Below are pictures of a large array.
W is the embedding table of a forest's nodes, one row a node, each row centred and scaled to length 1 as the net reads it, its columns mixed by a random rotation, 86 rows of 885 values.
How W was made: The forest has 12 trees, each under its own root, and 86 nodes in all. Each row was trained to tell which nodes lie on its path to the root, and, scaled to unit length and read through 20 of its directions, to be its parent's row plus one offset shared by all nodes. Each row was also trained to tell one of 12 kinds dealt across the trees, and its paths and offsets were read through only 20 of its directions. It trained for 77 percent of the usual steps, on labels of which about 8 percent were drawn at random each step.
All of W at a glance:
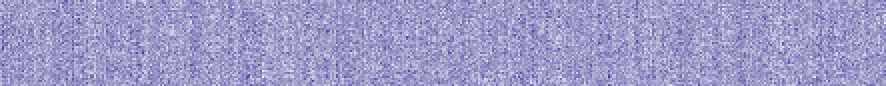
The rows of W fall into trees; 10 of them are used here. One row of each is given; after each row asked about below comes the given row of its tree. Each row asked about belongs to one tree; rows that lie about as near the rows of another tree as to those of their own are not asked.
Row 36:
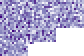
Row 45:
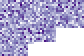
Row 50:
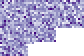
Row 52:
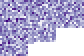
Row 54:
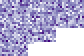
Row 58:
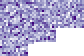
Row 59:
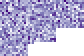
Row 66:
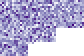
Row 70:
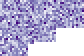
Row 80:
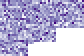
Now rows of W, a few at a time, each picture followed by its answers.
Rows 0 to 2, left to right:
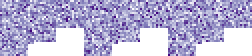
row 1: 36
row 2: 36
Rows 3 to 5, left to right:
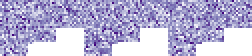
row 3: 80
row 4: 59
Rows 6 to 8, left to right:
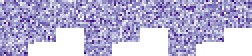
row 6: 36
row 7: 66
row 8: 59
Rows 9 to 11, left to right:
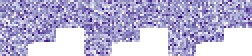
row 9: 80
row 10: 52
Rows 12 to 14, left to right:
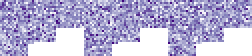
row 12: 70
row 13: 59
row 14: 45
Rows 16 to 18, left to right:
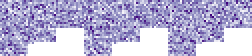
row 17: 80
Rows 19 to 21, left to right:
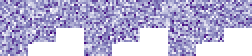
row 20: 45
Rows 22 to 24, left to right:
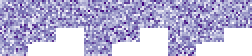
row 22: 45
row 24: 50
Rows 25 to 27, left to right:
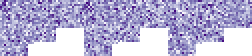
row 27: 59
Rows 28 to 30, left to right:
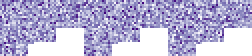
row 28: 80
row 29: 50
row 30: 80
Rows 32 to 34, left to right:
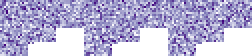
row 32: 59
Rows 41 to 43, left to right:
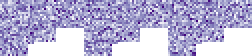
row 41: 59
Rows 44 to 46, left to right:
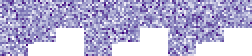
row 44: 80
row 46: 36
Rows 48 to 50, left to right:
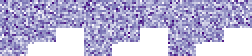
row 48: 59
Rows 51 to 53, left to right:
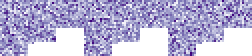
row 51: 59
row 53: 52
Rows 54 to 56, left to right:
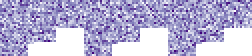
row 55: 80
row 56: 70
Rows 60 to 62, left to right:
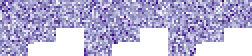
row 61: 36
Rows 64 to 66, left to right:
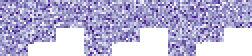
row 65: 80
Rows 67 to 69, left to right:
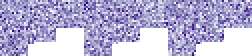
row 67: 59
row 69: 80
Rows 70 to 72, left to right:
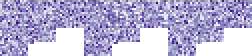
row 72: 45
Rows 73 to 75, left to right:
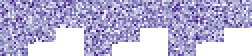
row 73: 52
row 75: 36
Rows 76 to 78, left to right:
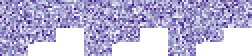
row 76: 36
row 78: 52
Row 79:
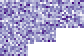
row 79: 36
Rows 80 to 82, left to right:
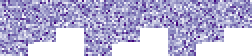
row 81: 54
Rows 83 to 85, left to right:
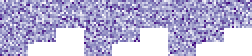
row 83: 36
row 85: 70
